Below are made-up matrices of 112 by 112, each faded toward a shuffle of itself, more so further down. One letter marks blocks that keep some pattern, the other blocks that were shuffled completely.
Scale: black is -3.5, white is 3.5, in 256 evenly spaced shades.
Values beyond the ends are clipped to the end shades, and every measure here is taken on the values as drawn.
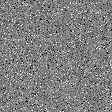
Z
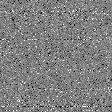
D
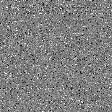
D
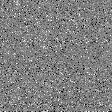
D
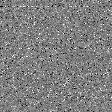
D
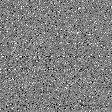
D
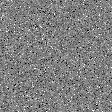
Z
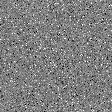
Z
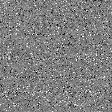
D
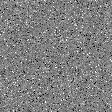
Z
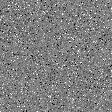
Z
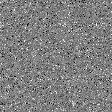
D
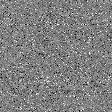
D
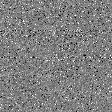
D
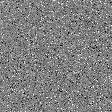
Z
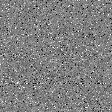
D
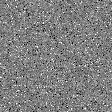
Z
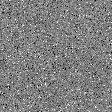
Z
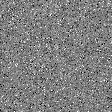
Z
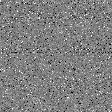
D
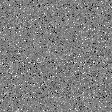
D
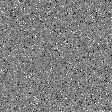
Z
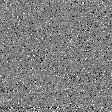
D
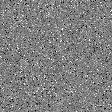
Z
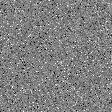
Z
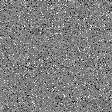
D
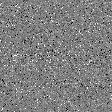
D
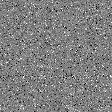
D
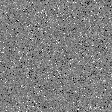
Z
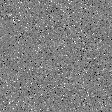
Z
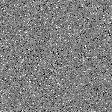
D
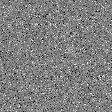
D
